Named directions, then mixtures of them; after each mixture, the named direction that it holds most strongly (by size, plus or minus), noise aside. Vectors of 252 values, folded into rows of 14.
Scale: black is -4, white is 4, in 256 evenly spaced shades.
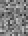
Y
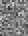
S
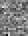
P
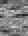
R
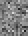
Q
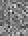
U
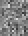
Q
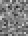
Y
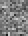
P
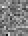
P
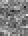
R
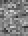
R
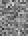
S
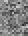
Y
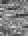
R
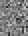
Y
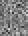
U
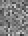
U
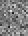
U
